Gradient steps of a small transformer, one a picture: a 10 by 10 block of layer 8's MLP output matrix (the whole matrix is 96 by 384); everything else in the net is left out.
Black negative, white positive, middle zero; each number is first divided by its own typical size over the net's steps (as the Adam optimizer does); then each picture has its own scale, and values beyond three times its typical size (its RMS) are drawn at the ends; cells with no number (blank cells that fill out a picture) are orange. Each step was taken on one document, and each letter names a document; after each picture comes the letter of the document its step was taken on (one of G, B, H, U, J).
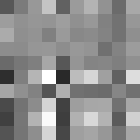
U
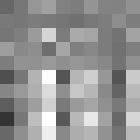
U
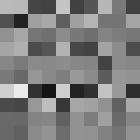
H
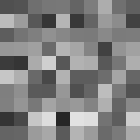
H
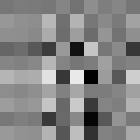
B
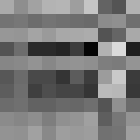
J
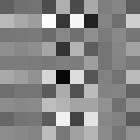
B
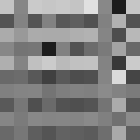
J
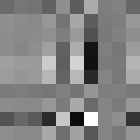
B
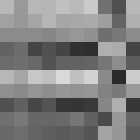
J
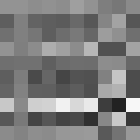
J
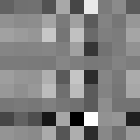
B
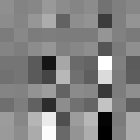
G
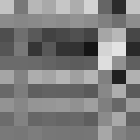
J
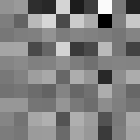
H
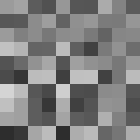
H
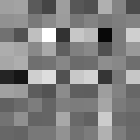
H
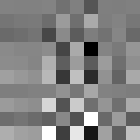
B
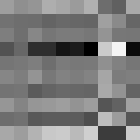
J
